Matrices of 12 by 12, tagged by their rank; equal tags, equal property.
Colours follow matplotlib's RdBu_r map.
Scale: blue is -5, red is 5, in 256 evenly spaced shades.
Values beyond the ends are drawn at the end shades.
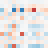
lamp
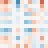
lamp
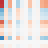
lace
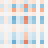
lace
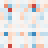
lamp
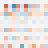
lamp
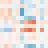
lamp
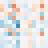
lamp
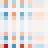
lace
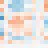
lamp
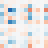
lamp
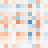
lamp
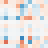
lamp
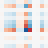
lace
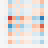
lace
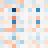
lamp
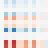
lace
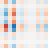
lace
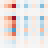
lace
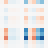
lace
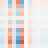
lace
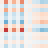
lace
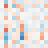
lamp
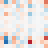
lamp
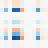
lace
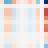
lace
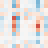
lamp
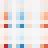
lace
